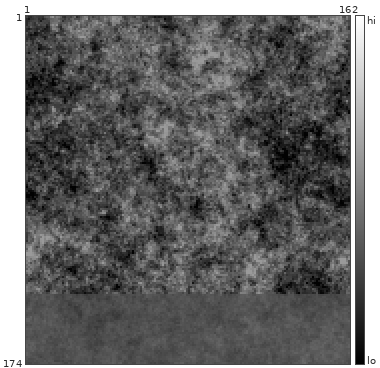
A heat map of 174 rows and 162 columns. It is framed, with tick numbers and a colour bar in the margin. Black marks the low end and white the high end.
Average level on the scale: 30%. Grain: blotchy. Mirror symmetry: none. Slope: none. Seam: horizontal, 80% of the way down, the bottom part calmer. Ninth with the lowest average: middle right.
